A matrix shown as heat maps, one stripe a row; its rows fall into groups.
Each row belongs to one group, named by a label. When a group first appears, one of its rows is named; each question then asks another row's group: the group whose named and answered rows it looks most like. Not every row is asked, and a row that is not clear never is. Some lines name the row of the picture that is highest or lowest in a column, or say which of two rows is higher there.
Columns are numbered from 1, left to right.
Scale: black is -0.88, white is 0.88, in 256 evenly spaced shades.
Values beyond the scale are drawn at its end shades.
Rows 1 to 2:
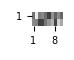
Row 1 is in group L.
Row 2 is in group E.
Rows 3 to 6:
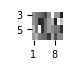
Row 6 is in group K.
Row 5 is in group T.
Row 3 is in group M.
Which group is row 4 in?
E
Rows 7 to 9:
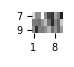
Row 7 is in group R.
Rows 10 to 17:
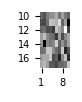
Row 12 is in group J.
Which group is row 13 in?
K
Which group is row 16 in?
R
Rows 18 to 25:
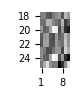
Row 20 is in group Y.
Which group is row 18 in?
E
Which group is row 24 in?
Y
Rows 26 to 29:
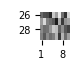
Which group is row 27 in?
K
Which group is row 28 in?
Y
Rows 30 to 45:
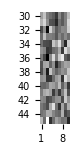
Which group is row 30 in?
K
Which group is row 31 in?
K
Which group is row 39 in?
E
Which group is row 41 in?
R
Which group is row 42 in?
E
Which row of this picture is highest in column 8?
36
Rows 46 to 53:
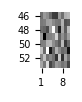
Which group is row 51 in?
T
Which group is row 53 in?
T
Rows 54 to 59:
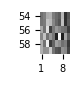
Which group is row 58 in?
T
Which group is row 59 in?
R
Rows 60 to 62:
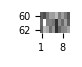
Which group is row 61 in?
L
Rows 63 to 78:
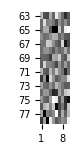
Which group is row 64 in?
L
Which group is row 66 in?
Y
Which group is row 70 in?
L
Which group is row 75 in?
Y
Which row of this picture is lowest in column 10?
75
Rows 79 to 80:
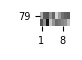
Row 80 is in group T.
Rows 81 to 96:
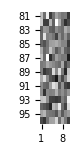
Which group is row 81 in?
T
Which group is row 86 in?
R
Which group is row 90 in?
K
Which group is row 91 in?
Y
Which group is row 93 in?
K
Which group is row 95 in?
K
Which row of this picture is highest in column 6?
82
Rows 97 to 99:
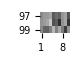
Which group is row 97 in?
R
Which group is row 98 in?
R
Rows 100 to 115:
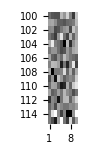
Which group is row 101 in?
K
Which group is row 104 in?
K
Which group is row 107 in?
R
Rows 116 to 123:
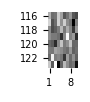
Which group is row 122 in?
L
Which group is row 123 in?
T
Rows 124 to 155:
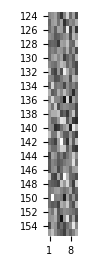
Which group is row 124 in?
M
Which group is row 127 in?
E
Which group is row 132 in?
J
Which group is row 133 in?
E
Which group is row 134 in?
L
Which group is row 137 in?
T
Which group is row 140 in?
E
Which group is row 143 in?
Y
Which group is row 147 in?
J
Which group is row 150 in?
L
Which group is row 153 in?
M
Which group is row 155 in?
K
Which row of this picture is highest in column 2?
150
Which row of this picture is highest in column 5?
142
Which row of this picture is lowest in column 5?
153
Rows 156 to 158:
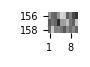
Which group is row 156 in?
Y
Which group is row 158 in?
L
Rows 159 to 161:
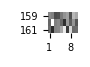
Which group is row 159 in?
E
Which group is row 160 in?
L
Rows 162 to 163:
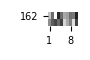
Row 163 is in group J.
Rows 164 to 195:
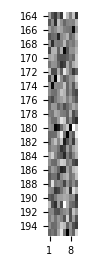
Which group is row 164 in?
J
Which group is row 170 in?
K
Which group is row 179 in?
Y
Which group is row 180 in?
E
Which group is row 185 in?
Y
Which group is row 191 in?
J
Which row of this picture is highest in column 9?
180
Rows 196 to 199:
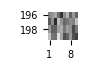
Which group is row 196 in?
M
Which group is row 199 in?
R
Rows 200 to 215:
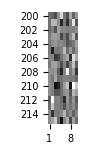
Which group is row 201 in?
R
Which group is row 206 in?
E
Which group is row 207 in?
R
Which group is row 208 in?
M
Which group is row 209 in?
T
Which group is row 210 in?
E
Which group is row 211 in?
E
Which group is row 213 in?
L
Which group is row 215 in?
M
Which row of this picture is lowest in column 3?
210
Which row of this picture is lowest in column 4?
210
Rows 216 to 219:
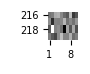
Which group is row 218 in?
L
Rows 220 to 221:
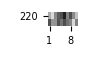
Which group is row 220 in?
K
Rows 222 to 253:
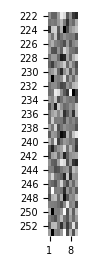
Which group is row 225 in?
T
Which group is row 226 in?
K
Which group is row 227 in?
J
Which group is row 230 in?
M
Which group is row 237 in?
L
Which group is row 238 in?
T
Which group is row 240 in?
T
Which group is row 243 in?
Y
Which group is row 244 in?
E
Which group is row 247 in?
L
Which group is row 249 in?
M
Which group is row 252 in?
R
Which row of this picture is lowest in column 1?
224
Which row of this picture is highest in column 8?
233
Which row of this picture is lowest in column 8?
245
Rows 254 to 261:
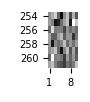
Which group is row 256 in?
L
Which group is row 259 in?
M
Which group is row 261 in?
K
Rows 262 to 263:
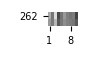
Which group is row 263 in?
T
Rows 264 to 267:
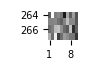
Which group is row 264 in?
L
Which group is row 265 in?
M
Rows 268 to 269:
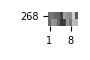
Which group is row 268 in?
J
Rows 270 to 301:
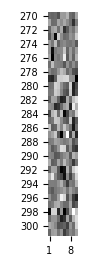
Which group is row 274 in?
T
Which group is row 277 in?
L
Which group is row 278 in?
Y
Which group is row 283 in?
E
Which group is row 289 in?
Y
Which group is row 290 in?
E
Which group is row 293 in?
K
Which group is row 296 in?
Y
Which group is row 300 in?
K
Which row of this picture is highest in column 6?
276
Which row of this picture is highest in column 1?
286
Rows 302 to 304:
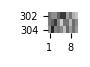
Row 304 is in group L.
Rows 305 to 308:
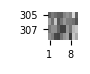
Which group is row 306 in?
T
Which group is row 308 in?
E
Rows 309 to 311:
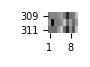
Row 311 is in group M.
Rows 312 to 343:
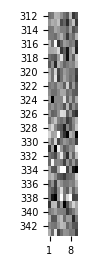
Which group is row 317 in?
R
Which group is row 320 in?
T
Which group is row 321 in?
T
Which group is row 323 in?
Y
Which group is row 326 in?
Y
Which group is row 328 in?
K
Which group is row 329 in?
R
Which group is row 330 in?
T
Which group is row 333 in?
L
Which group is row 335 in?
K
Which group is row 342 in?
Y
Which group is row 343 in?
T
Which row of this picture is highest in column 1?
329
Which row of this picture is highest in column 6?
334
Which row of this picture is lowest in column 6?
339
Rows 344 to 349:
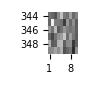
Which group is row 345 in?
L
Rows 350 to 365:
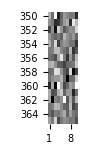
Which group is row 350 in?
T
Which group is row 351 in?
E
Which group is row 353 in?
J
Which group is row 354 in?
T
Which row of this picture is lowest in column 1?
360
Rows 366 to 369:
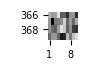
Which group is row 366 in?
R
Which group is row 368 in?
Y
